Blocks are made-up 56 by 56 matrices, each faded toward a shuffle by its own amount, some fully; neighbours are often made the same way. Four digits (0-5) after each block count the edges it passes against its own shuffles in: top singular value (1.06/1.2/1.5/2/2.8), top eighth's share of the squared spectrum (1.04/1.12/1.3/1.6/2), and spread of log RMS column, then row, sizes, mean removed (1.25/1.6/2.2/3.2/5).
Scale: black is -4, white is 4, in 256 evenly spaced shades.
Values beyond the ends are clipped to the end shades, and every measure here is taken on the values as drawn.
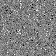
1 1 1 0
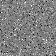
0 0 0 0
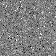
0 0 0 0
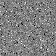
1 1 0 0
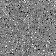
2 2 0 1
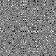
4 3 1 1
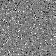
2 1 0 0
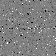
2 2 0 0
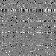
4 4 1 2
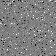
2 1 0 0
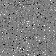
2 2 1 0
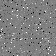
1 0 0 0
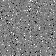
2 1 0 0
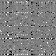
4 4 1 2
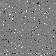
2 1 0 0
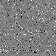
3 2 0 1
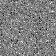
3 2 1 0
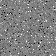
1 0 0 0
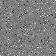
0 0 0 0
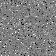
1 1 0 0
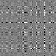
5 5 3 3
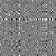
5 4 2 2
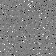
2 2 0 0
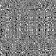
4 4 2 2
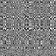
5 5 3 3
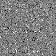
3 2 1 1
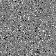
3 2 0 1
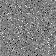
0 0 0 0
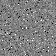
1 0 0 0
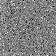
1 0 0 0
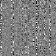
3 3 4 0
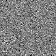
2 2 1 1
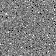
1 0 0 0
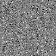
1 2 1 0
